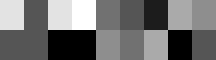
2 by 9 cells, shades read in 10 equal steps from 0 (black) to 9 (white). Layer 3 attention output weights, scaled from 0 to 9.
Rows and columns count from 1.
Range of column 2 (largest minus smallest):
0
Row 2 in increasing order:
0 0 0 3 3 3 4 5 6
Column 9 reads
5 3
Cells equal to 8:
2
